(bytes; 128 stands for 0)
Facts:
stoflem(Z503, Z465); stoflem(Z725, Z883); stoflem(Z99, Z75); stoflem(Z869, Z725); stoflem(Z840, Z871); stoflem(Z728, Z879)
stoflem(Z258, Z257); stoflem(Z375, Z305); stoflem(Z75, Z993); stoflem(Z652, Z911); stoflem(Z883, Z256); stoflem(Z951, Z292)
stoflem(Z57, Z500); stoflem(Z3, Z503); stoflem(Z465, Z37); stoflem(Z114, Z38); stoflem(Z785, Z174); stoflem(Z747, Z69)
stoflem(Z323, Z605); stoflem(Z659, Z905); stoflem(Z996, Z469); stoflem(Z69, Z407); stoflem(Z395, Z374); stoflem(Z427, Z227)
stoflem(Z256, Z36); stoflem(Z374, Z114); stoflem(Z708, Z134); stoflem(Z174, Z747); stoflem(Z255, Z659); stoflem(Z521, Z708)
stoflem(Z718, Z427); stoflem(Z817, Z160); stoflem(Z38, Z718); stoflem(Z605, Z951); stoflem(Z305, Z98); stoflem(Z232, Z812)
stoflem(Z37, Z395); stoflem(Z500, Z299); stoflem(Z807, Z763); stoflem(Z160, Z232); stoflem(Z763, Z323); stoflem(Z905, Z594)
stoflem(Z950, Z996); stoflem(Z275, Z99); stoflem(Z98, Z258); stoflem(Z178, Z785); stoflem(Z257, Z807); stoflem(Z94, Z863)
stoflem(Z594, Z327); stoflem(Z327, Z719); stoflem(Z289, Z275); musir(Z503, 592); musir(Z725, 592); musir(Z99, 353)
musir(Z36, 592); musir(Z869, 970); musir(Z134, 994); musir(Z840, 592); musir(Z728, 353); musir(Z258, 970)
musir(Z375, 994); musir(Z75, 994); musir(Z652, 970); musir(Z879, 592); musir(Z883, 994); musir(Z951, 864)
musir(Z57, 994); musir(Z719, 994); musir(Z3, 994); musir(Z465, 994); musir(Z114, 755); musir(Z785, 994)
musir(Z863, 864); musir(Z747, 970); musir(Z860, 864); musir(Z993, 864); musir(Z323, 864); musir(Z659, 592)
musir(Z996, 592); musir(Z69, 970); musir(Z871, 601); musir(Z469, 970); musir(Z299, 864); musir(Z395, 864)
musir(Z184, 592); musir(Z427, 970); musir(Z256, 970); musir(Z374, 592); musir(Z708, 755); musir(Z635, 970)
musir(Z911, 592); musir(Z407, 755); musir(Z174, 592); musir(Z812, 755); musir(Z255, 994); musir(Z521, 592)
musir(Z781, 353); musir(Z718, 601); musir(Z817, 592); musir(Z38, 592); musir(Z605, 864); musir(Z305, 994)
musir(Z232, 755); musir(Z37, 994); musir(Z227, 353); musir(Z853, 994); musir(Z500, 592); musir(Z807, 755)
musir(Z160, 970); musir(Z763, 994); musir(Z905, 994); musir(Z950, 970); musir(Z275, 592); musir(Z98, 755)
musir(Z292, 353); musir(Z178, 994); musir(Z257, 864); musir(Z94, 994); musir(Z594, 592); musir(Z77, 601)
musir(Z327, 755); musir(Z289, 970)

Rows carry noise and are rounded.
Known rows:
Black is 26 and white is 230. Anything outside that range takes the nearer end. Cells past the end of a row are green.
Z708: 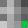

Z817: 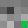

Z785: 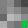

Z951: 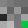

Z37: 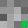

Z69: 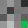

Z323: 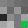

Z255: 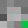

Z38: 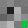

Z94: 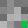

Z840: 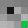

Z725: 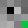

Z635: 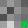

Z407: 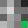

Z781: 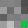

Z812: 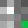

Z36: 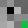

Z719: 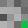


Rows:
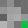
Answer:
Z853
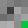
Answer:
Z275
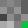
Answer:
Z77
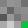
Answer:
Z289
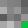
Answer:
Z99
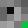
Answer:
Z500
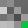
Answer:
Z871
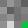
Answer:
Z160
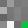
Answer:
Z469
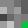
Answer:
Z292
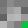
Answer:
Z3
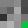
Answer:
Z728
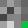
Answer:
Z427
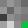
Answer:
Z258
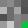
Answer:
Z227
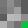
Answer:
Z57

